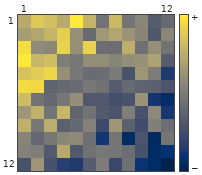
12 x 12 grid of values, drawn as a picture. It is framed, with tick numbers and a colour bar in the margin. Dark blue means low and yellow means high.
Ninth with the highest average: top left. Grain: fine. Calmest part: centre. Ninth with the lowest average: bottom right. Slope: up to the top left.
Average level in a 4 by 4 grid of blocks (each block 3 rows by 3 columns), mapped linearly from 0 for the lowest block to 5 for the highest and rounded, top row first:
4 4 3 2
5 2 2 2
3 2 1 1
2 2 1 0
